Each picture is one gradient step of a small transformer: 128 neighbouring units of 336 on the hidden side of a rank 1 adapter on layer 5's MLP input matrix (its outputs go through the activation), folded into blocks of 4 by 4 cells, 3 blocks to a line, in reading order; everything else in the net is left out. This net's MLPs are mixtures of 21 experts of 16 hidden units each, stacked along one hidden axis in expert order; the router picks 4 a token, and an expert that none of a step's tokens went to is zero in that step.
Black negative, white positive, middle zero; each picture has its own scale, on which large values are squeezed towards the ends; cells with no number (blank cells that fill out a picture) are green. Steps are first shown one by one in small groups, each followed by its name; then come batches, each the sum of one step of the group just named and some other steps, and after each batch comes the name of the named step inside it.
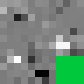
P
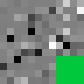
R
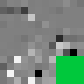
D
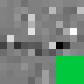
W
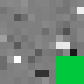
P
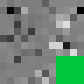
R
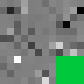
R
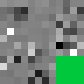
P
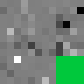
W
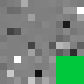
D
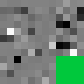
R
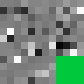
R
